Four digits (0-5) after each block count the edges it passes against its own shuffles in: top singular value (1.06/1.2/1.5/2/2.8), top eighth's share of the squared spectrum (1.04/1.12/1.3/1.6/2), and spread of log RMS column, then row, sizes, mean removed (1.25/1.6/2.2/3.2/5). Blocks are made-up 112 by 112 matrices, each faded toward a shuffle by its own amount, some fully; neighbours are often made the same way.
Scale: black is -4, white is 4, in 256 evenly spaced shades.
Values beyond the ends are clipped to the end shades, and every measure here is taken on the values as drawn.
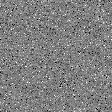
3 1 0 0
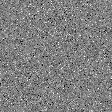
1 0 0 0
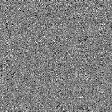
4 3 1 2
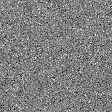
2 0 0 0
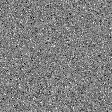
2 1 0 0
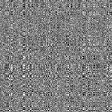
5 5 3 3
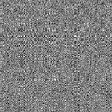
5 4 3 3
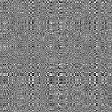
5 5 4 4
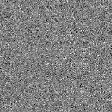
4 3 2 1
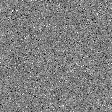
0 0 0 0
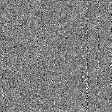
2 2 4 0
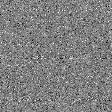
1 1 0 2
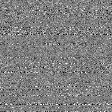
2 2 0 4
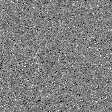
0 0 0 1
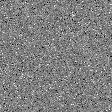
0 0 0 0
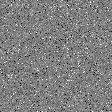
1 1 0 0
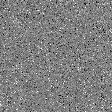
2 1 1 0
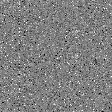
3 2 1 0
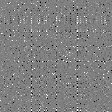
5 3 2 2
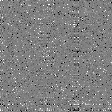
4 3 1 2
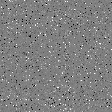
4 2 0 1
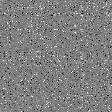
3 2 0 1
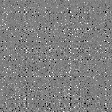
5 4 2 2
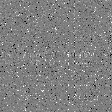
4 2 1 1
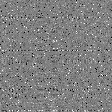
4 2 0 1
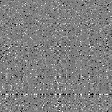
5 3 2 2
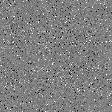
3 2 1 1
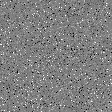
0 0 0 0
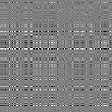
5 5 4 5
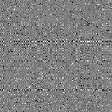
5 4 2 3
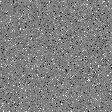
0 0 0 0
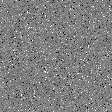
0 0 0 0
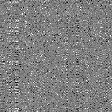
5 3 2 2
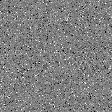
3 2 0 0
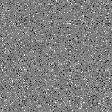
4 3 1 1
